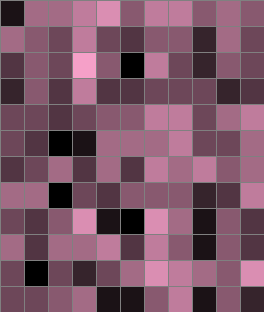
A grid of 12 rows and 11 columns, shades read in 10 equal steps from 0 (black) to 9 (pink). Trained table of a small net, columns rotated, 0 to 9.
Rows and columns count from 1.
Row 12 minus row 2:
-2 -1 1 -1 -3 -2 0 2 -1 -1 -2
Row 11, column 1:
4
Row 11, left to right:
4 0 4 2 4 6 8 7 6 5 8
